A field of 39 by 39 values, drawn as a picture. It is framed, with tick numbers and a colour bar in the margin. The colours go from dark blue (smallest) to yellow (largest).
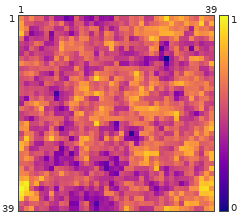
Mirror symmetry: none. Grain: blotchy. Ninth with the lowest average: bottom middle. Histogram: bell-shaped.
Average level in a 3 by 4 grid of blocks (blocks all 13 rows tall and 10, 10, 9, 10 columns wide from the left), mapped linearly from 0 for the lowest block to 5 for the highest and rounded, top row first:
2334 / 2444 / 3035
